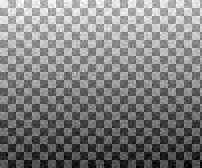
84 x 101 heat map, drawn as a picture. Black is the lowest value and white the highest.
Grain: checkered. Odd rows or columns: none. Average level on the scale: 50%. Slope: up to the top.
